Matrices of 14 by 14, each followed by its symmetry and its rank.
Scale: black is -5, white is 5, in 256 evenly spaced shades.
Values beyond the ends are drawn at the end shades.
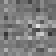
neither, rank three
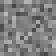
antisymmetric, full rank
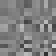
antisymmetric, rank two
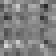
antisymmetric, rank two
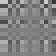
neither, rank one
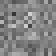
neither, rank three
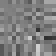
antisymmetric, rank two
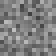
antisymmetric, full rank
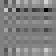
neither, rank one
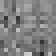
neither, rank three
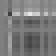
neither, rank one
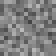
antisymmetric, full rank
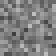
antisymmetric, full rank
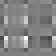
neither, rank one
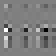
neither, rank one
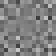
antisymmetric, rank two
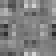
antisymmetric, rank two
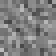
antisymmetric, full rank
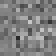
neither, rank three
